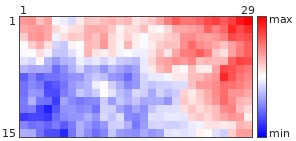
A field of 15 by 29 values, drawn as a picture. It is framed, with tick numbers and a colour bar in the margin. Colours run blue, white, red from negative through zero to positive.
The field is mottled with small blotches. The ninth with the lowest average is the bottom left. No regular stripes run through it. Neither half mirrors the other. The top right is the ninth with the highest average. No lone cell stands out from its neighbours. There is an overall slope up to the top right.
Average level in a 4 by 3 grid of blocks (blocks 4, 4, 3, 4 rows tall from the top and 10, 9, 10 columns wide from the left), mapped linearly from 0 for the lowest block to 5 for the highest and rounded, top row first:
335 / 124 / 014 / 013
